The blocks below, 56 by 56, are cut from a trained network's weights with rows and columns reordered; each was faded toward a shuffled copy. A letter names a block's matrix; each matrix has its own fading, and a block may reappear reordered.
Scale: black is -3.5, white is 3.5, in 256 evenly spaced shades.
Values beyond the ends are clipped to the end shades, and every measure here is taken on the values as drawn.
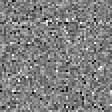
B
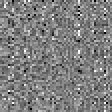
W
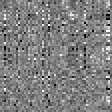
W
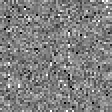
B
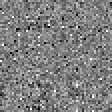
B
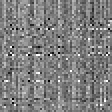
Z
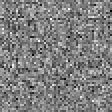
B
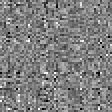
W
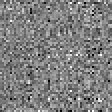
W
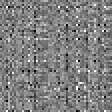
Z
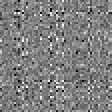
W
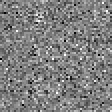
B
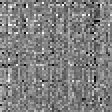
Z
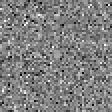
B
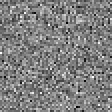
B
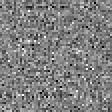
B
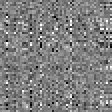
W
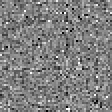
B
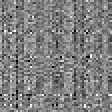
Z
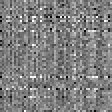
Z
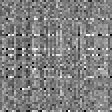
Z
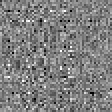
W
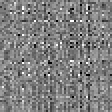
Z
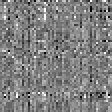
Z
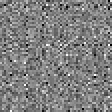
W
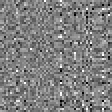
W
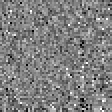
B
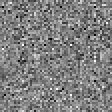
B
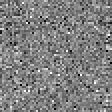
B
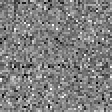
B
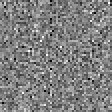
B
